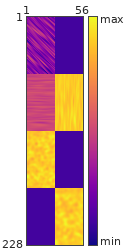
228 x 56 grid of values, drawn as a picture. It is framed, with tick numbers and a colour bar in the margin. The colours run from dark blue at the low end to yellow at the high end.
The table splits into 4 rows of 2 panels. Panel 1,1: low, slanting down to the right. Panel 1,2: very low, flat. Panel 2,1: middling, streaked across, faint in contrast. Panel 2,2: very high, streaked downward, faint in contrast. Panel 3,1: very high, blotchy, faint in contrast. Panel 3,2: very low, flat. Panel 4,1: very low, flat. Panel 4,2: very high, blotchy, faint in contrast.
